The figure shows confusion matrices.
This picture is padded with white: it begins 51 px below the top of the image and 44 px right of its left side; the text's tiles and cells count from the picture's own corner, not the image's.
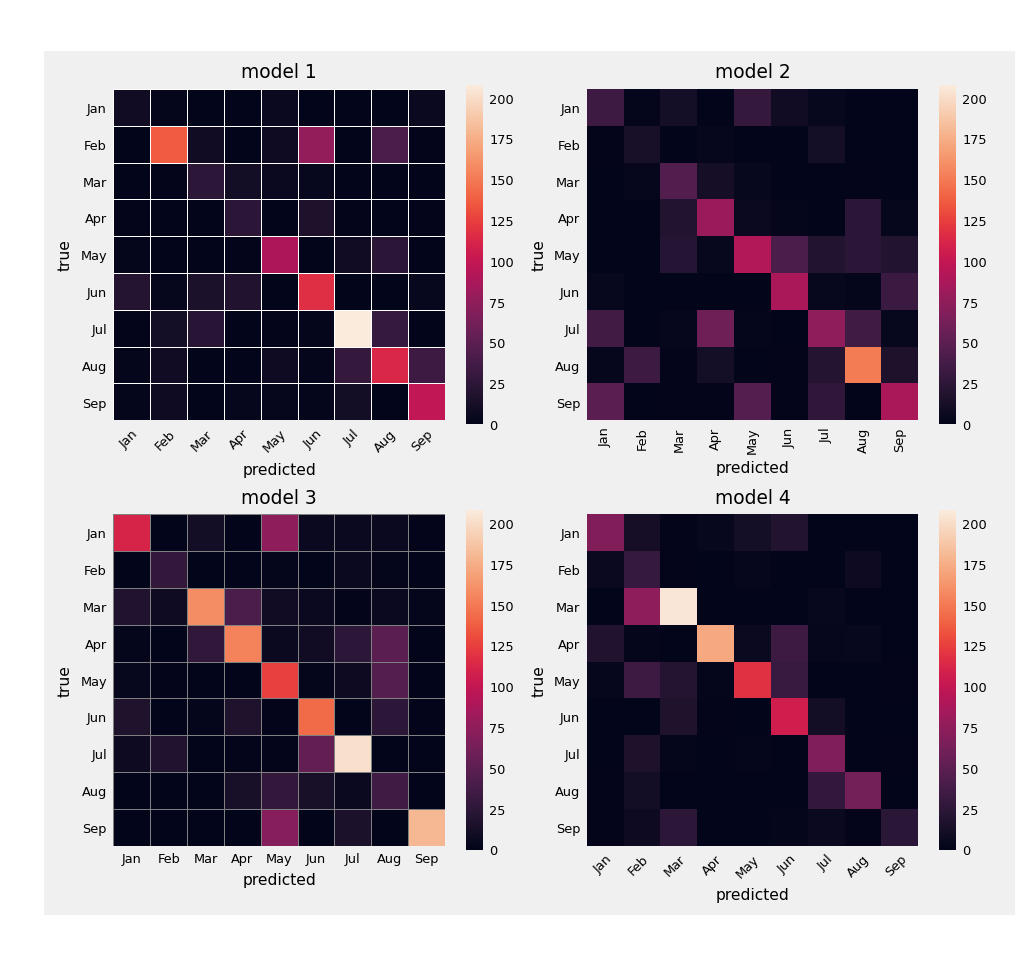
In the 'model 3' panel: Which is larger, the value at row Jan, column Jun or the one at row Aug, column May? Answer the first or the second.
the second
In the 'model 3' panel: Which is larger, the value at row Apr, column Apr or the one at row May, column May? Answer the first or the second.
the first
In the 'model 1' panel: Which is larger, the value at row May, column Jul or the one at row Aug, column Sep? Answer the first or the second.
the second
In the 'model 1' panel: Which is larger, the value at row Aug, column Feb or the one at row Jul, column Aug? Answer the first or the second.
the second
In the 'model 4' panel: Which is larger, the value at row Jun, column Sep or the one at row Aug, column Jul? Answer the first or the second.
the second
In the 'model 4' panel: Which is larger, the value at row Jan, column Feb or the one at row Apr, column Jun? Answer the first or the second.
the second
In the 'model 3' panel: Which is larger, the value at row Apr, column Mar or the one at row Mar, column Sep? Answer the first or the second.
the first
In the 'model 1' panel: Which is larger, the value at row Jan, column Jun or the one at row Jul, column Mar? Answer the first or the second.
the second
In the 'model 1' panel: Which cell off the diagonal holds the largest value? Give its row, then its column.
Feb, Jun
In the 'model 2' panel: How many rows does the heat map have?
9
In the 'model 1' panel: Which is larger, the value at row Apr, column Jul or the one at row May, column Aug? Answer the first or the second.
the second
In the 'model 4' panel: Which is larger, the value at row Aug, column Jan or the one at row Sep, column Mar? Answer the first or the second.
the second
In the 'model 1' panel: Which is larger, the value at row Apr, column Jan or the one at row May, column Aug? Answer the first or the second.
the second
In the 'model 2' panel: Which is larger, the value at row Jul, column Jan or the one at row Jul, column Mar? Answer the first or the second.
the first
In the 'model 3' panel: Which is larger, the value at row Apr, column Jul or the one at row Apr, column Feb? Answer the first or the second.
the first
